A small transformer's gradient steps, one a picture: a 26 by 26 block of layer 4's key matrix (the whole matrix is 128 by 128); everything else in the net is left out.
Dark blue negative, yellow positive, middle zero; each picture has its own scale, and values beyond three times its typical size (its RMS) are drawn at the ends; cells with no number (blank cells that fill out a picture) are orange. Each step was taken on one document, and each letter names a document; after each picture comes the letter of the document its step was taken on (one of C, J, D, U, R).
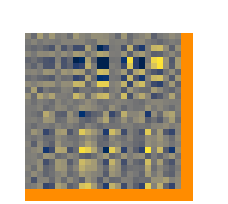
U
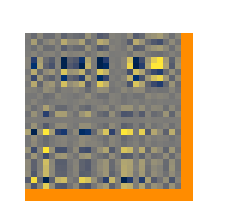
U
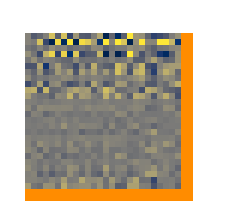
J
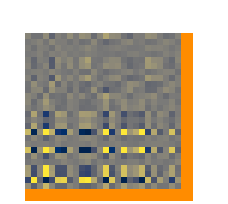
U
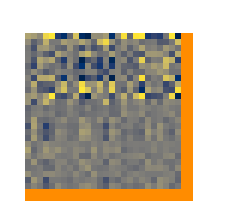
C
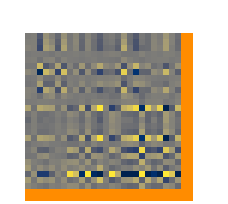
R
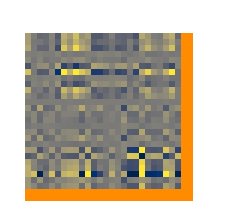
R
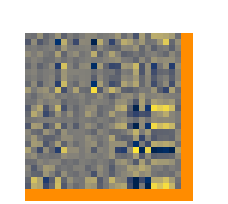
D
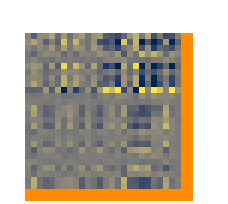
D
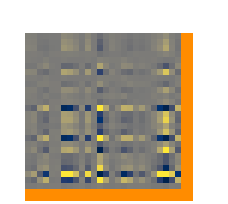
R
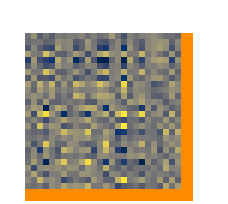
C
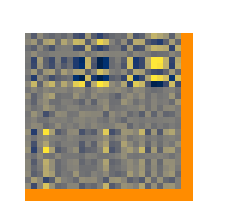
U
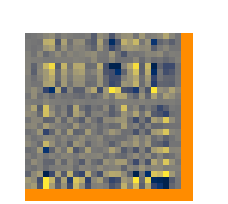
D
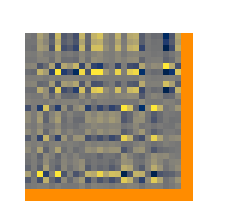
R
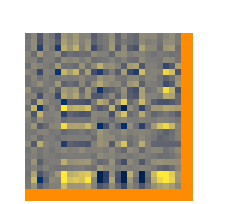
R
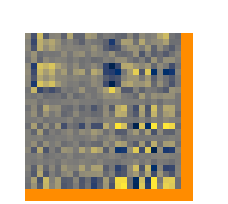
D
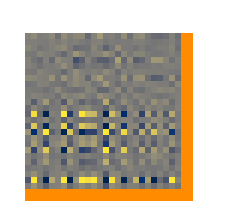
C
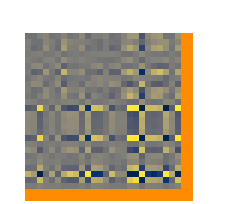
R
